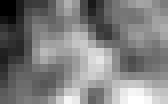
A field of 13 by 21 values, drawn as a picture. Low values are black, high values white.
The bottom right is the ninth with the highest average. There are no lone odd cells. There is an overall slope up to the bottom right. The top left is the ninth with the lowest average.
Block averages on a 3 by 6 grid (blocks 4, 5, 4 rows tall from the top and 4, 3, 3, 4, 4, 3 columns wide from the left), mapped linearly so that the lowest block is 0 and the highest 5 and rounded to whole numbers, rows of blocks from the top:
0 2 3 1 3 3 | 1 3 4 4 2 3 | 2 2 4 4 5 4
